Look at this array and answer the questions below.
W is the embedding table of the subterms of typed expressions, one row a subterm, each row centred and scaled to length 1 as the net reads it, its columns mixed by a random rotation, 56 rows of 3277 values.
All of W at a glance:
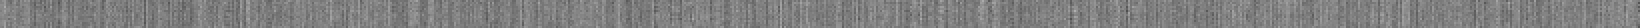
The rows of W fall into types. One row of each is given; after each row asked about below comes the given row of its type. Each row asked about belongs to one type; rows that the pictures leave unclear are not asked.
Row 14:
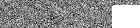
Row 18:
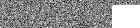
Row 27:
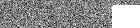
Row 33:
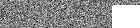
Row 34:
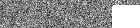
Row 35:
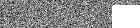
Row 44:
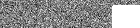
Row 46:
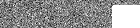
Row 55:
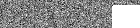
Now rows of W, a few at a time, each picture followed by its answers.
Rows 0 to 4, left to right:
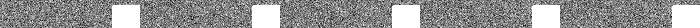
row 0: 18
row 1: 14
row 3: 27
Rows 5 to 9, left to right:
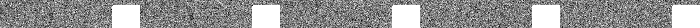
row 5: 18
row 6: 55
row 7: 44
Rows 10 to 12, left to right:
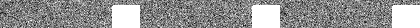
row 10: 44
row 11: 27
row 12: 33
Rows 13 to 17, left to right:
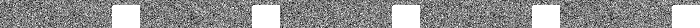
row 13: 46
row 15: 35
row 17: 14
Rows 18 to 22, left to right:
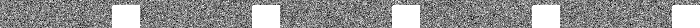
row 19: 33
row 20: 34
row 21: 14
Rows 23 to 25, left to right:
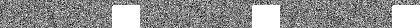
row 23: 55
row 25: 34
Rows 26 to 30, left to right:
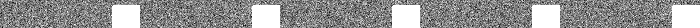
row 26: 35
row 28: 34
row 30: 27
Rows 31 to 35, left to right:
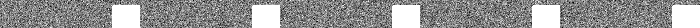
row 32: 18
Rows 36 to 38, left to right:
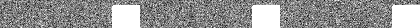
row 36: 27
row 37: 18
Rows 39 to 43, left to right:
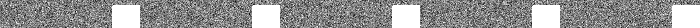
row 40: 14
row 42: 34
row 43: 27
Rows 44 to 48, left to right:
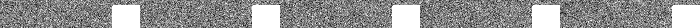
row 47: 46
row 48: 44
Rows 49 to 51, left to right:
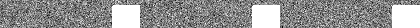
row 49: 34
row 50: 46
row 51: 35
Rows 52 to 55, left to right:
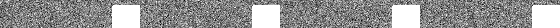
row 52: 46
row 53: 55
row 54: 44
